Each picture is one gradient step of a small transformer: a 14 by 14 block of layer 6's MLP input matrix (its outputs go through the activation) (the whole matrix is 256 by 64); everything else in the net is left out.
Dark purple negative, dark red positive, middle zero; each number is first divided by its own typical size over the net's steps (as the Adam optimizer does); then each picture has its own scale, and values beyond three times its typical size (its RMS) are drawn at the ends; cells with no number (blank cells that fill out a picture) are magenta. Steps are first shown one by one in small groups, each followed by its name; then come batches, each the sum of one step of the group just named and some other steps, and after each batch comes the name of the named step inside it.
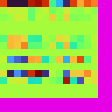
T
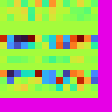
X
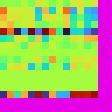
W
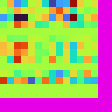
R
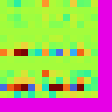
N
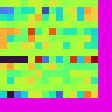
X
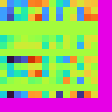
T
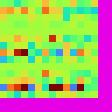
N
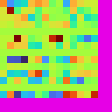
T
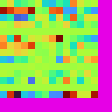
R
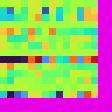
X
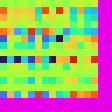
W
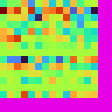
W
